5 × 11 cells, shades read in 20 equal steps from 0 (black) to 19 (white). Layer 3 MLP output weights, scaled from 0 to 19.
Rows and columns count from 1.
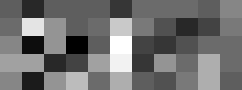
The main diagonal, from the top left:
7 17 11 5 8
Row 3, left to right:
10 1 11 0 7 19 5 4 6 8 8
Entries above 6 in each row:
9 8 6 8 9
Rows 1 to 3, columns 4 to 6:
7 7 4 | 7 8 15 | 0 7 19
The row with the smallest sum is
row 1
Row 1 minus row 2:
-1 -14 -4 0 -1 -11 -1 2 5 2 1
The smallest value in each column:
7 1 3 0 7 4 4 4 3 5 7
